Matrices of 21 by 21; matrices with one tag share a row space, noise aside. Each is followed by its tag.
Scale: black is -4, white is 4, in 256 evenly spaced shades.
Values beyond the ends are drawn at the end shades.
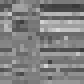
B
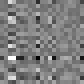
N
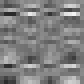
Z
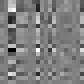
N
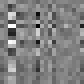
N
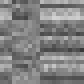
B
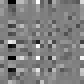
N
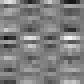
Z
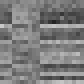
B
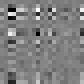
N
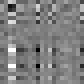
N
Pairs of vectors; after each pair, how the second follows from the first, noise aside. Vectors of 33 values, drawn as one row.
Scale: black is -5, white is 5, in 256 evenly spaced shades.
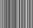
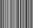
negated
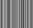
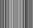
shuffled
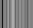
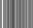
negated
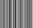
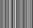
negated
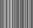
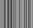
negated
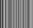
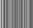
negated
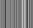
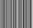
shuffled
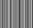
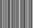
negated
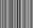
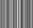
negated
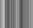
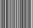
shuffled
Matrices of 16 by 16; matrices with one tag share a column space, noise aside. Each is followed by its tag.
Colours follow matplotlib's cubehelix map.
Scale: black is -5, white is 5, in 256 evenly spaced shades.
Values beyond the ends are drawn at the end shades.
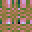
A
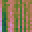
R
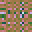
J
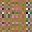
J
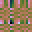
A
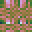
A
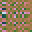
J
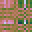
A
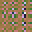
J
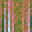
R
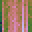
R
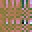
A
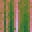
R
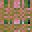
A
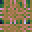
A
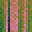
R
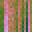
R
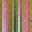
R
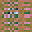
J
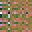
J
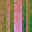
R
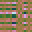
J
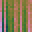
R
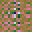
J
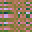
J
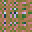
J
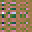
J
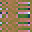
J
